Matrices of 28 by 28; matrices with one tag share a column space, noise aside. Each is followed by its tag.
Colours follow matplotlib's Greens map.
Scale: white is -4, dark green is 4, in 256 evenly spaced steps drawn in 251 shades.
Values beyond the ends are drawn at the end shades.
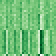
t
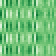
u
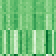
t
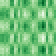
u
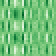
u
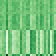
t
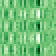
u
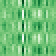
u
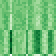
t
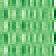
u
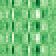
u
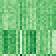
t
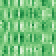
u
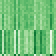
t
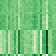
t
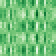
u
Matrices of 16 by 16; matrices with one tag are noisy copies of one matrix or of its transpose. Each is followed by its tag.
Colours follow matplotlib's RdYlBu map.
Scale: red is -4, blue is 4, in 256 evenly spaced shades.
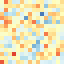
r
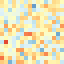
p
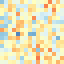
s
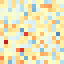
p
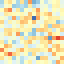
s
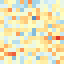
s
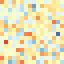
p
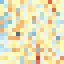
s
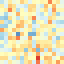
s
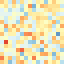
p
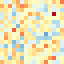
r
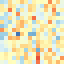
s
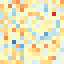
r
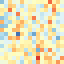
s
